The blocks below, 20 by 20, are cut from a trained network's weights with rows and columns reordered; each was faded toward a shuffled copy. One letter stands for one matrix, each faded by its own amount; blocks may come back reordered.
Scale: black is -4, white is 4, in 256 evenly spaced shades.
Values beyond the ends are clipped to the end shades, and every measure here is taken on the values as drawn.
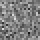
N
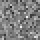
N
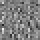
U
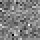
N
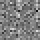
U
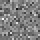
N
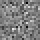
U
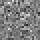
U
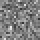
N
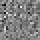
U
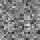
U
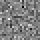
N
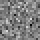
N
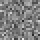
U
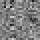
U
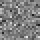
U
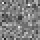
N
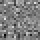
U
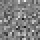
U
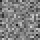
U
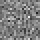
U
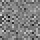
U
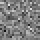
N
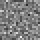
N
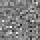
N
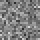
N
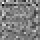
U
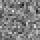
N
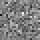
N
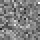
N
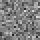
N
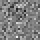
U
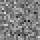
N
